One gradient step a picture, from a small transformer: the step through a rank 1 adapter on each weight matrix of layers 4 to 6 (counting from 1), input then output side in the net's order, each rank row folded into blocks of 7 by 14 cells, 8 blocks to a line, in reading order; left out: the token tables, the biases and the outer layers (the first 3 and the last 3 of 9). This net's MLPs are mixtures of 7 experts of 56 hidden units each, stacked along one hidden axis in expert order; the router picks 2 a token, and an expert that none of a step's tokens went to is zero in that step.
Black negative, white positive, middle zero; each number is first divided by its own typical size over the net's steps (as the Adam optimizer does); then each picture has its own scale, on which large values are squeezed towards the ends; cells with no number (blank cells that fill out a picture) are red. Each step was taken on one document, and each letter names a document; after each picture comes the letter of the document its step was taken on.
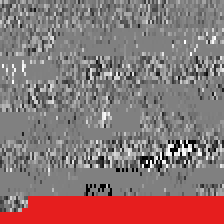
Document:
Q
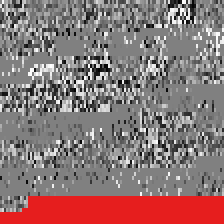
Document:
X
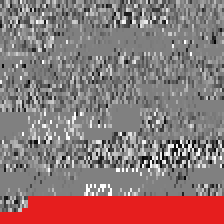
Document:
Q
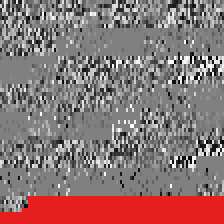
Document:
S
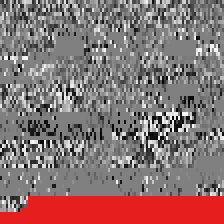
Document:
X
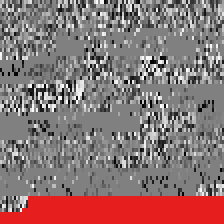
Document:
X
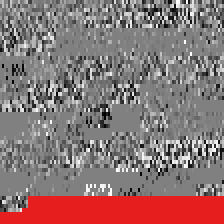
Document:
Q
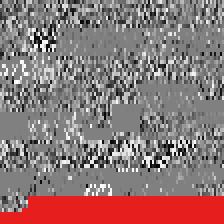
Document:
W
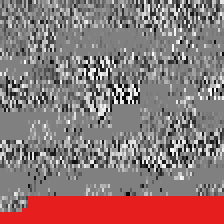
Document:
W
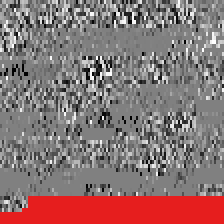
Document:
Q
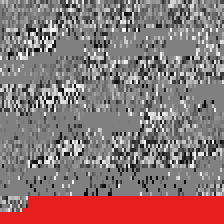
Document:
X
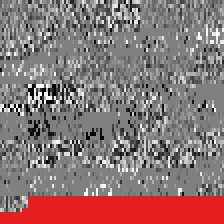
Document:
X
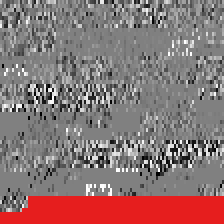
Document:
Q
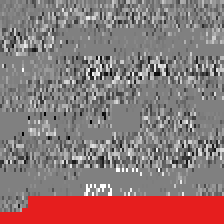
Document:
Q
